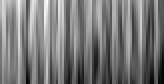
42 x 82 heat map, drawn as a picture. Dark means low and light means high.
The histogram is bell-shaped. Stripes running up and down repeat 12 times from left to right. The grain runs up and down. There is an overall slope up to the top left.
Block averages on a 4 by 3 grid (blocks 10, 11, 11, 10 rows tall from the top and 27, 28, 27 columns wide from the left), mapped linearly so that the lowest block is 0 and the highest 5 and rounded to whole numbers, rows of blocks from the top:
543 | 432 | 321 | 200
